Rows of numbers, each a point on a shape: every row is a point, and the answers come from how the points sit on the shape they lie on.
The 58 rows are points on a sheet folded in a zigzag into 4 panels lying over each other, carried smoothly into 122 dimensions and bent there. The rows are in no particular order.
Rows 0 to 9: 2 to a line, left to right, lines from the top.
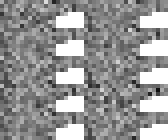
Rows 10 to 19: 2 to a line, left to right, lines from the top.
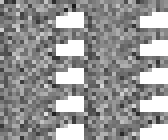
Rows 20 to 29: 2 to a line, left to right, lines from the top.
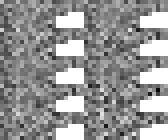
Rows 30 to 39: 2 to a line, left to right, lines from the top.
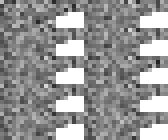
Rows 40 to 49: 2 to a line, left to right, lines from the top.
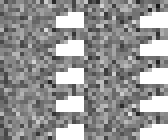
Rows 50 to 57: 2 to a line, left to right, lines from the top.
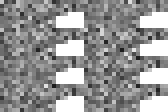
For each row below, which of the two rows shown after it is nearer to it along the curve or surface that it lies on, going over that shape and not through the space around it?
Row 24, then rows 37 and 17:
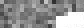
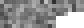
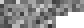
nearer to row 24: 37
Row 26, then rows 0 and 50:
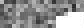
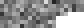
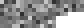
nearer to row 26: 50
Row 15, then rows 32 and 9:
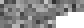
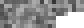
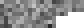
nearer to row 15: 32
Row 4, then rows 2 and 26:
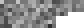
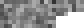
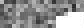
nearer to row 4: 2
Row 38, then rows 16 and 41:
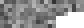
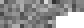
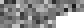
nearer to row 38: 41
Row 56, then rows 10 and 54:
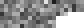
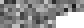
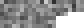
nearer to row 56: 54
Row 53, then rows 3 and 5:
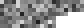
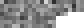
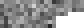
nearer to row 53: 3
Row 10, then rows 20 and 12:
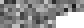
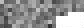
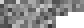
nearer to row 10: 12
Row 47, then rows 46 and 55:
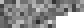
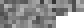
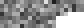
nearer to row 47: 46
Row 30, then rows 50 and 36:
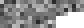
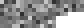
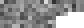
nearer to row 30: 50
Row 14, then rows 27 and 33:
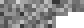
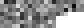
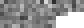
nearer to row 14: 33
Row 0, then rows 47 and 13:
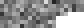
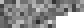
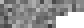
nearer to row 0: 13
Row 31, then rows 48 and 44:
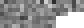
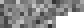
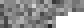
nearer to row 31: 44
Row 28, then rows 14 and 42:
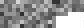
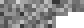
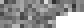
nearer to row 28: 14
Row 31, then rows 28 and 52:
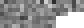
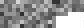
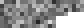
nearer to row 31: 28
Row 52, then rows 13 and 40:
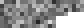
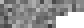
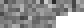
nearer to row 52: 13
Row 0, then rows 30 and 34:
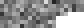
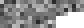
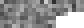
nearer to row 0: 34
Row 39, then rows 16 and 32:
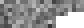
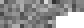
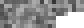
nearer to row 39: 32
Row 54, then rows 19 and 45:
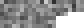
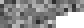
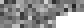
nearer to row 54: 45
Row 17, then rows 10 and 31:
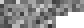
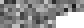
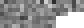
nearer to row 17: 10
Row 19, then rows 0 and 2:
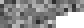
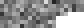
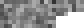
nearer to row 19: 2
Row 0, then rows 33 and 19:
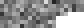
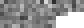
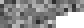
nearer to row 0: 33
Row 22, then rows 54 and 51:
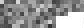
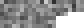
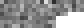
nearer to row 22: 54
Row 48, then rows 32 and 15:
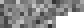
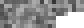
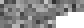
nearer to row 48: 15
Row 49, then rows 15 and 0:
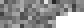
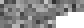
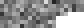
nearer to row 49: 0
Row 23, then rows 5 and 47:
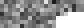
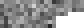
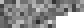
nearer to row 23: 5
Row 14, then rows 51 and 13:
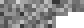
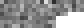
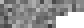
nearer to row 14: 51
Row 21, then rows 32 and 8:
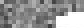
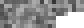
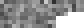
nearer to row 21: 32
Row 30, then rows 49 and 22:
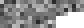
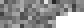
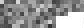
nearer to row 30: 22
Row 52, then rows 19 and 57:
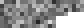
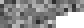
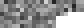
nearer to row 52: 19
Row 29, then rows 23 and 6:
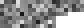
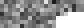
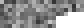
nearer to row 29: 6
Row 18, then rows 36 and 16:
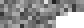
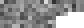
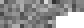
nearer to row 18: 16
